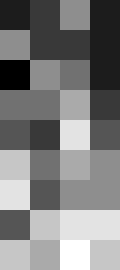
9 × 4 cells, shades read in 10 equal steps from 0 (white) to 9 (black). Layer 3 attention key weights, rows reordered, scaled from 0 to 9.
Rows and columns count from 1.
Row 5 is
6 7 1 6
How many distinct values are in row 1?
3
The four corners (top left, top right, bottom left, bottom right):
8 8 2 2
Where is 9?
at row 3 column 1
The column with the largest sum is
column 4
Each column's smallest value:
1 2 0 1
